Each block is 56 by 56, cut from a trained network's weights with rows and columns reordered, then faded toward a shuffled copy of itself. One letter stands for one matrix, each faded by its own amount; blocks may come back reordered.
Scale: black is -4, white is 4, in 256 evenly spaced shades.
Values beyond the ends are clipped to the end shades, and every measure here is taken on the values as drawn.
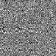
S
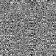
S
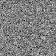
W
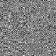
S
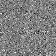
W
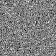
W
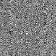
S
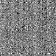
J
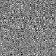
S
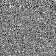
W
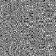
S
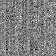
J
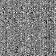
J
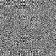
S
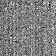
J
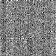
J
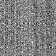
J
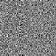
S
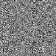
S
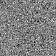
W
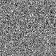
W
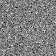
W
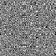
S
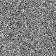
W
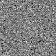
W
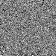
W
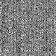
J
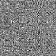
S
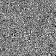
W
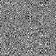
S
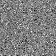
W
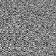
S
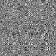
S
